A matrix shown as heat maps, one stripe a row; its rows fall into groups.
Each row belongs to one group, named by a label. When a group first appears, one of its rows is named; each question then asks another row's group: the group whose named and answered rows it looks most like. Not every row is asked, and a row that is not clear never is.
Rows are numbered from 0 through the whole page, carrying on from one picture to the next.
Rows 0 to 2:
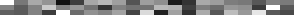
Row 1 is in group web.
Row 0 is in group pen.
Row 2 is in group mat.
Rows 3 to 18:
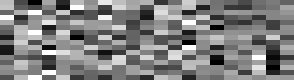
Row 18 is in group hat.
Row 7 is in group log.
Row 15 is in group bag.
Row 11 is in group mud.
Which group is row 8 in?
bag
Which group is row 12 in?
bag
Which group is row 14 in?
mat
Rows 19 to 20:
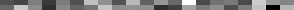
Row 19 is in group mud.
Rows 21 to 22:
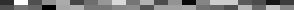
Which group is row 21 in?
mud
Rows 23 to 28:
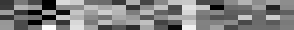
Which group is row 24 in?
bag
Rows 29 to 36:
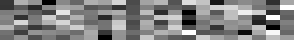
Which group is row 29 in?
bag
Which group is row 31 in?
mat
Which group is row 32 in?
web
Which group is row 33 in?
mud
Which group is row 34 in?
mat
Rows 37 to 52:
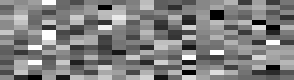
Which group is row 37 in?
pen
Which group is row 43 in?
pen
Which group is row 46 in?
hat
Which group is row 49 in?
hat
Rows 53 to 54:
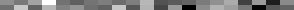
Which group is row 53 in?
pen
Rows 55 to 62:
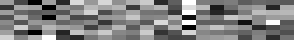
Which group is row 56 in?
bag
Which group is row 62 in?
pen
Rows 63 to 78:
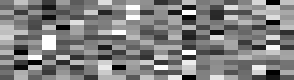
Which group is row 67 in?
mat
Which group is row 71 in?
pen
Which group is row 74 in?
hat
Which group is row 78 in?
mud
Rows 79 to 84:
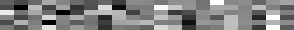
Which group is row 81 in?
pen
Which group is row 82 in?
web
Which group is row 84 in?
web
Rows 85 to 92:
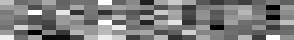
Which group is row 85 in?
log
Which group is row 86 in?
mat
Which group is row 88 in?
mat
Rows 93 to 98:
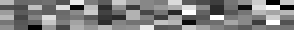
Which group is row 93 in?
mat
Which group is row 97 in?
web
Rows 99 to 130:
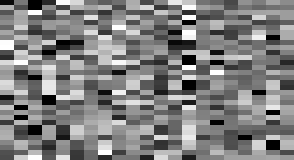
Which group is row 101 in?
hat
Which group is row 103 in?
mud
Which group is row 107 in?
pen
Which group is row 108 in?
pen
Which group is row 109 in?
bag
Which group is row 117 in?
mud
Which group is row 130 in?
hat
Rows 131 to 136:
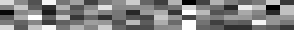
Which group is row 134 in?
hat
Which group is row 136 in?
log
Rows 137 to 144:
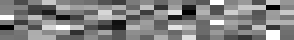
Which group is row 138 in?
mat
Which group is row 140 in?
pen
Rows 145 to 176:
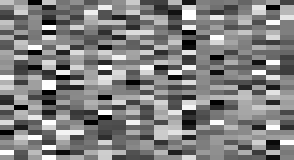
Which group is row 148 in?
bag
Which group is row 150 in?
log
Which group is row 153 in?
mud
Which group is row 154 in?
hat
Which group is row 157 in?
web
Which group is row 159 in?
mat
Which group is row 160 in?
pen
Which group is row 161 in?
log
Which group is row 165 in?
bag
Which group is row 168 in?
hat
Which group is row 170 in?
web
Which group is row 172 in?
hat
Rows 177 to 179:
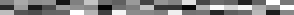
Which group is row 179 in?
mat
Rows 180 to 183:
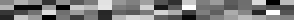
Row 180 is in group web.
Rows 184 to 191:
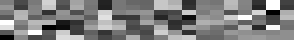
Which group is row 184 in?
web
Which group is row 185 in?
web
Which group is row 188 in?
pen
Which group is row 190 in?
hat
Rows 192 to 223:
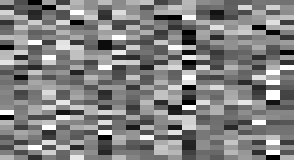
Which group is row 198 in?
mat
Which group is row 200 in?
hat
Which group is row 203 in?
log
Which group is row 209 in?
mud
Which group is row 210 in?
web
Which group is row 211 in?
web
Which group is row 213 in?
log
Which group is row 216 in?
log
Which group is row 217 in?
log
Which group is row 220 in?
web
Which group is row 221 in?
hat
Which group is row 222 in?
web
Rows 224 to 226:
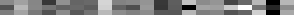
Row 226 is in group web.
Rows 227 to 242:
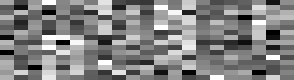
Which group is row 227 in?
log
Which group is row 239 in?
log
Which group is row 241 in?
mud
